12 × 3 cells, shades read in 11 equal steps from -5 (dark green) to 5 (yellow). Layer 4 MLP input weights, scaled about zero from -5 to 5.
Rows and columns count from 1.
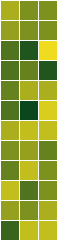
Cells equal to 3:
6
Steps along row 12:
up same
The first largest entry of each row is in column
1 1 3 2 2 3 2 2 2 1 3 2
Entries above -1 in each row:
3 3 1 0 2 1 3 2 2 2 3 2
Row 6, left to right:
-2 -5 4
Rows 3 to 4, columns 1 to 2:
-2 -4 / -2 -1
